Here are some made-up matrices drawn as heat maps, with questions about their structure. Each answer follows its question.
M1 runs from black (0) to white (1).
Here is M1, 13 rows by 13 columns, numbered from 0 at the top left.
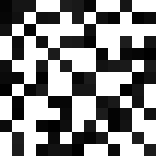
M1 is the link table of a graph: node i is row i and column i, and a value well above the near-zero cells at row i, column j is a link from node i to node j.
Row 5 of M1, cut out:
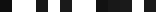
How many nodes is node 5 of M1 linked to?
6
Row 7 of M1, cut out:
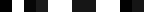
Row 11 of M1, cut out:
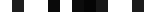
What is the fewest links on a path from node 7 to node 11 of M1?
2
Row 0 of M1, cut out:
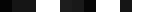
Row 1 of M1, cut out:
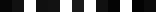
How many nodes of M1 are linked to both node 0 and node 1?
0
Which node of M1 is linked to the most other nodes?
node 2
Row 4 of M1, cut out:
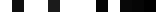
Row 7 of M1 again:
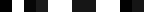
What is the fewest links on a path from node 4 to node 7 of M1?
1
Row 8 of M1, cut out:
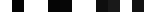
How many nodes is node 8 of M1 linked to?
7
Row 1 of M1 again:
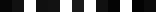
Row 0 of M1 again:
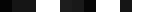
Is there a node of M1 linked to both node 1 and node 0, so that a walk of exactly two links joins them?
no
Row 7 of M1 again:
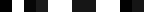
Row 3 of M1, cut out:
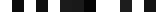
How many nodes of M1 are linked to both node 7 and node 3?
3
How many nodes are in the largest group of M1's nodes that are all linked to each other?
4
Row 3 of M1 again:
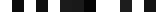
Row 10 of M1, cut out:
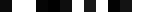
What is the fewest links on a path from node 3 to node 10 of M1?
2
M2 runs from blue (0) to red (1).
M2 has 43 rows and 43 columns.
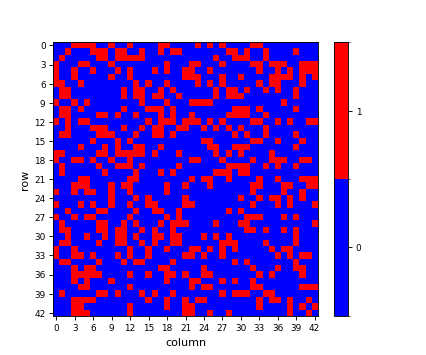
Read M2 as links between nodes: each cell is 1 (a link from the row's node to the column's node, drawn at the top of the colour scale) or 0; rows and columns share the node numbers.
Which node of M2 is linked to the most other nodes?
node 12
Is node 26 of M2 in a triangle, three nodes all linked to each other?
yes
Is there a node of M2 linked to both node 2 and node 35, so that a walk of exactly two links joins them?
no
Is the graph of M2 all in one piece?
yes
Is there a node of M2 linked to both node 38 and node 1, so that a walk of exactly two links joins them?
no
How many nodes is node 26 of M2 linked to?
9
